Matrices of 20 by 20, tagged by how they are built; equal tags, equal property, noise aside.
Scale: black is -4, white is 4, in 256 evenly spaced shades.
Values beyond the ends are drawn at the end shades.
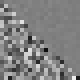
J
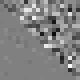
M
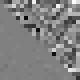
M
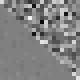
M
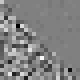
J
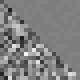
J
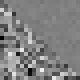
J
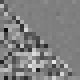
J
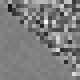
M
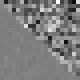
M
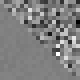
M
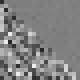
J
